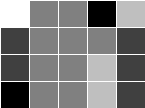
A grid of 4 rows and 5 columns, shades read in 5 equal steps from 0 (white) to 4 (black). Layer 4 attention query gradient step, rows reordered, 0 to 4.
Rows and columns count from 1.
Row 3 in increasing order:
1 2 2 3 3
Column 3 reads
2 2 2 2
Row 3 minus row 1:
3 0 0 -3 2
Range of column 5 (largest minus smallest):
2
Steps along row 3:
down same down up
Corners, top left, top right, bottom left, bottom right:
0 1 4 3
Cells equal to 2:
9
